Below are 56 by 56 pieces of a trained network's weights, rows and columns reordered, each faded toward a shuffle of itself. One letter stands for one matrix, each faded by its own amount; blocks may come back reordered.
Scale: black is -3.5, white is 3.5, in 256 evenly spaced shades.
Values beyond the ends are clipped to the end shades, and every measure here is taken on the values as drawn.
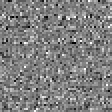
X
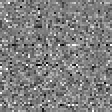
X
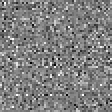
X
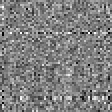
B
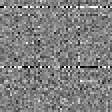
B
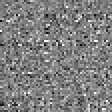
X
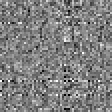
B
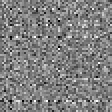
B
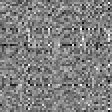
B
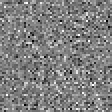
X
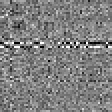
B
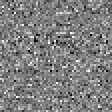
X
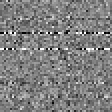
B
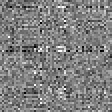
B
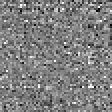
X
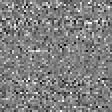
X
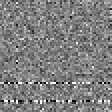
B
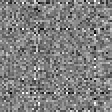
B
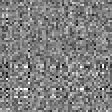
B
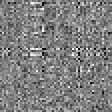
B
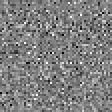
X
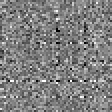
B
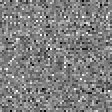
X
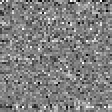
X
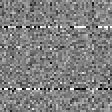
B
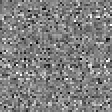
X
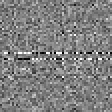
B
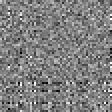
B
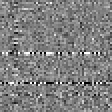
B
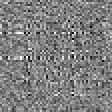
B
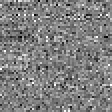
X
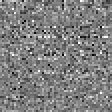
X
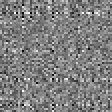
B
